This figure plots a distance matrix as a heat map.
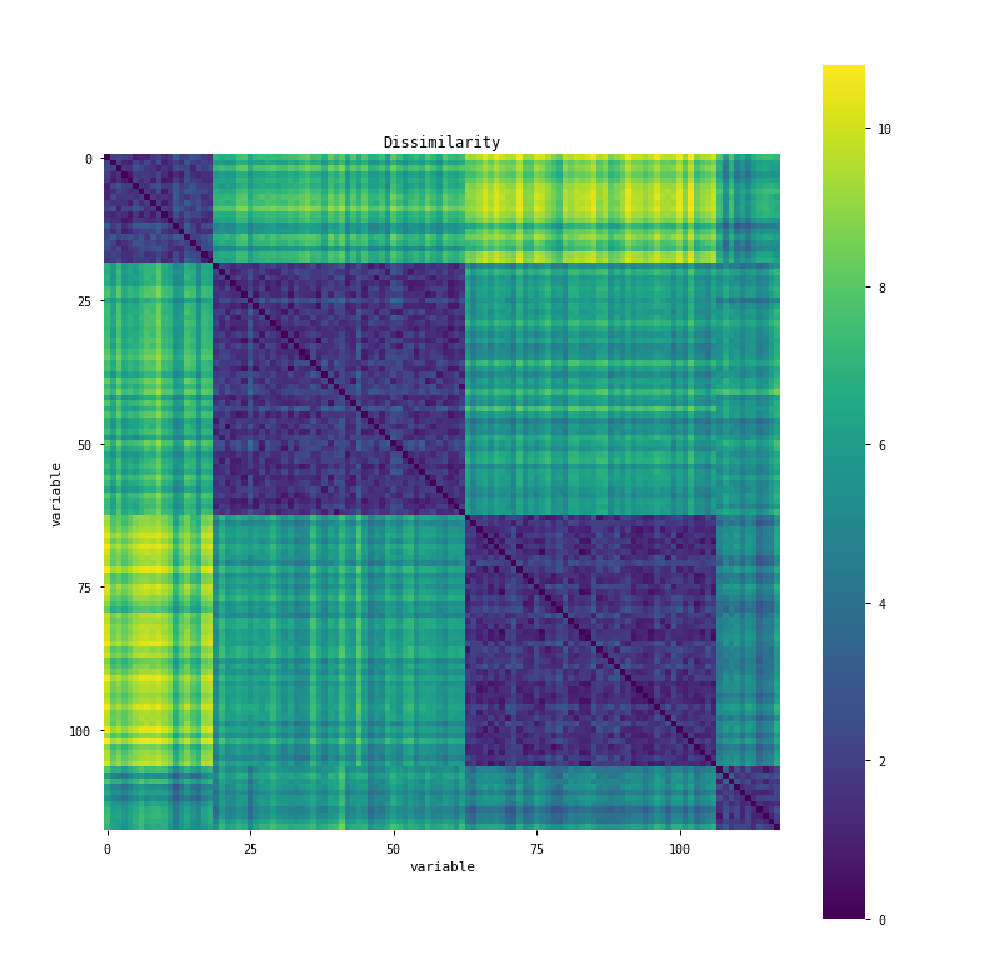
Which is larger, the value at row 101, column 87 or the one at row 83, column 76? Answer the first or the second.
the first
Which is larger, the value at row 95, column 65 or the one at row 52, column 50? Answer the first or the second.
the second
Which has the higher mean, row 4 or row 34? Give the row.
4
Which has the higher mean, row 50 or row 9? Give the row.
9
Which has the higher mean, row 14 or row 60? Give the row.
14
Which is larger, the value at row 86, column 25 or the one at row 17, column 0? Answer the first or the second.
the first
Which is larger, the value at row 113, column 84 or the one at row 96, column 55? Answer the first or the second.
the second
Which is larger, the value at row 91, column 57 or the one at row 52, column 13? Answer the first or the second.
the first
